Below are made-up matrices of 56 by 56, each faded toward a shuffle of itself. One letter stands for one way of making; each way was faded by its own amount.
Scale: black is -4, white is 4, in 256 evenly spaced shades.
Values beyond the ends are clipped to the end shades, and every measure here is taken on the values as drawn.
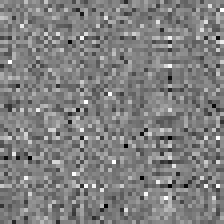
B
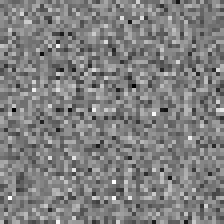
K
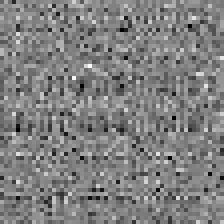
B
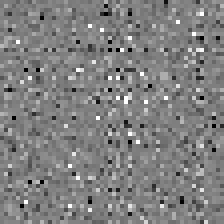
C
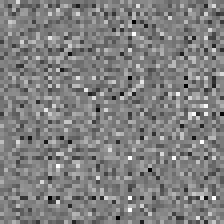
B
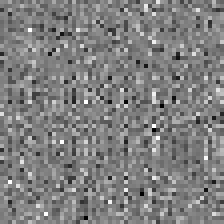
B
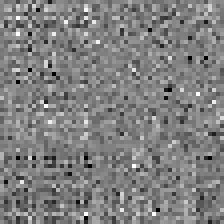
B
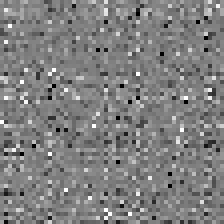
C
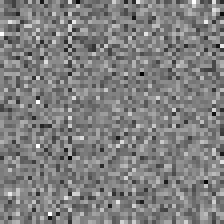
B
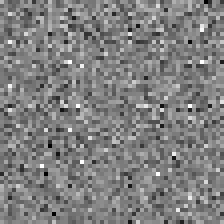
K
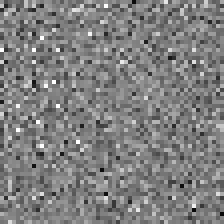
K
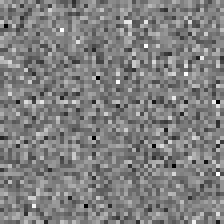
K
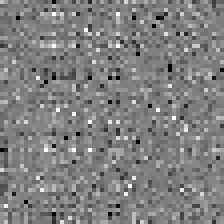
C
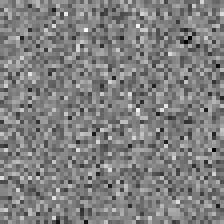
K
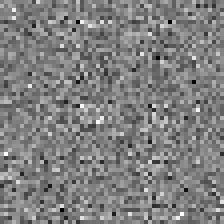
K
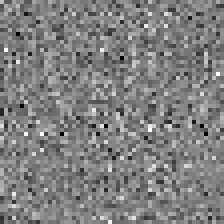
K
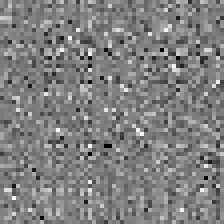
B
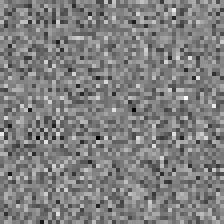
K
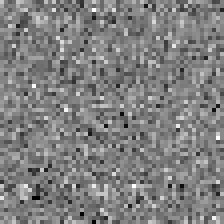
K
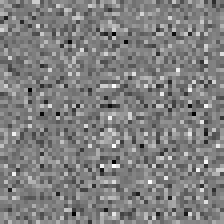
B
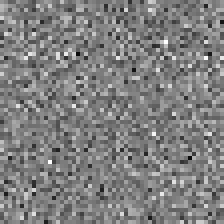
K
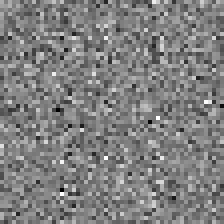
K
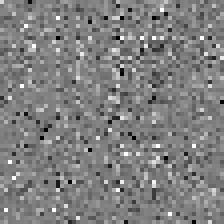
C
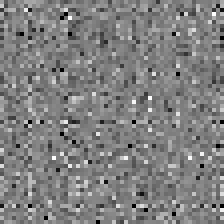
B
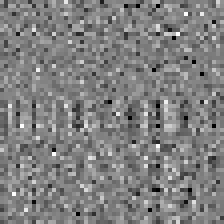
B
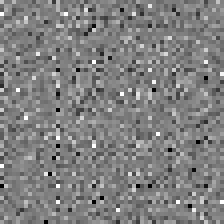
C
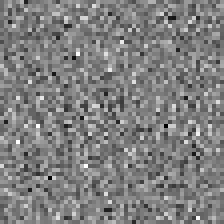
K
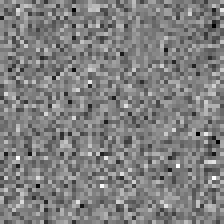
K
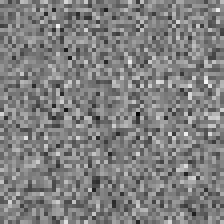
K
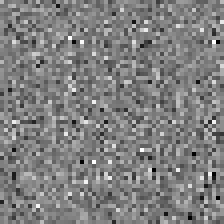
K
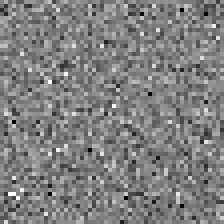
K
